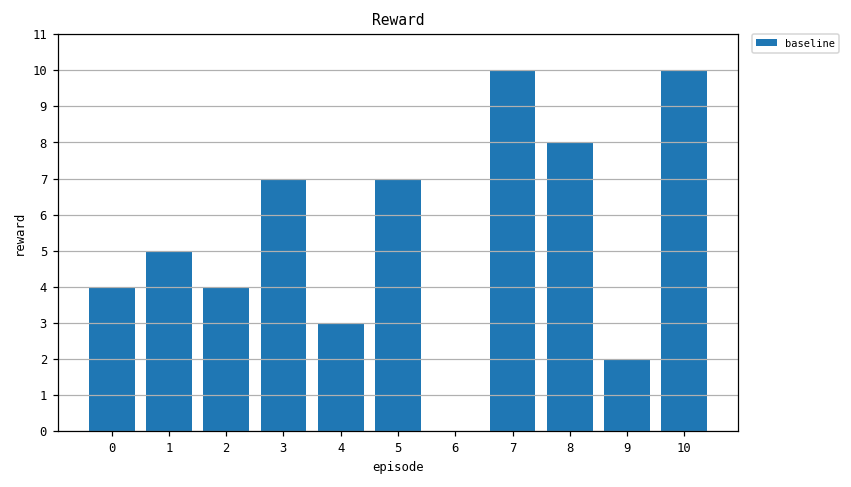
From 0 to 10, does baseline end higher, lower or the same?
higher
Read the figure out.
Title: Reward
x-axis: episode, ticks 0 1 2 3 4 5 6 7 8 9 10
y-axis: reward, ticks 0 1 2 3 4 5 6 7 8 9 10 11
Legend: baseline
Values:
baseline: 4 5 4 7 3 7 0 10 8 2 10
